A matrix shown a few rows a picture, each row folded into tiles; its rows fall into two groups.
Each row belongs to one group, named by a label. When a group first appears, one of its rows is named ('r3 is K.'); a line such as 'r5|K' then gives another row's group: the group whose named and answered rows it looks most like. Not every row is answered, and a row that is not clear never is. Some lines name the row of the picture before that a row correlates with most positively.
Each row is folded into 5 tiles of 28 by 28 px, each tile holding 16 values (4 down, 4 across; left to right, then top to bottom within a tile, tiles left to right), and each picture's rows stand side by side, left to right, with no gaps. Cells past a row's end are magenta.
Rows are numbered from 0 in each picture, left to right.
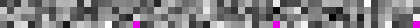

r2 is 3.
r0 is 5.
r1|5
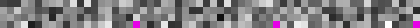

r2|3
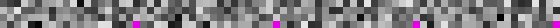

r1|5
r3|3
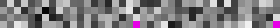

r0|3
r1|5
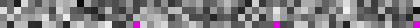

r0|5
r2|5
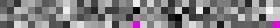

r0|5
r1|3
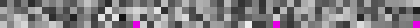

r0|3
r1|3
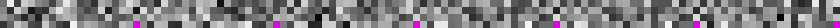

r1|5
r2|5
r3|3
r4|3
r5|3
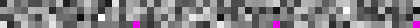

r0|3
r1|5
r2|5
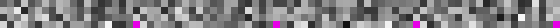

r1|3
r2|5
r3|3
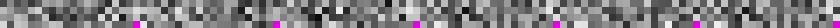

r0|3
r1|3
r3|3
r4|3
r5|3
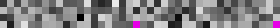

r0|3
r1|5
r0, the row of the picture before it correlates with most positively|4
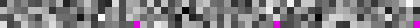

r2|5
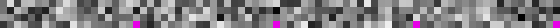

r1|5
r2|5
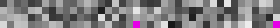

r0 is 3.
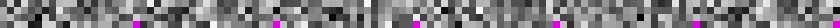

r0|5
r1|5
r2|3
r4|3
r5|5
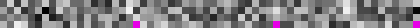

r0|3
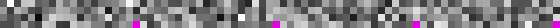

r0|5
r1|3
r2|3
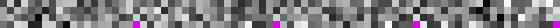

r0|5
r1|3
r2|3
